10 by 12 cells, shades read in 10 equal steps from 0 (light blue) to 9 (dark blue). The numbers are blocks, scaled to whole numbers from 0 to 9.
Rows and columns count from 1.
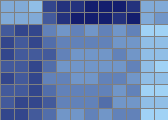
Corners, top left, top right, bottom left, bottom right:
2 2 7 0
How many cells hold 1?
10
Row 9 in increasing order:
1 1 3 3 4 4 4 5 6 6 7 7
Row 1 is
2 2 1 7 8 8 9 9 9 8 2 2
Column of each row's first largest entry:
7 6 2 1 1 3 1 3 2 1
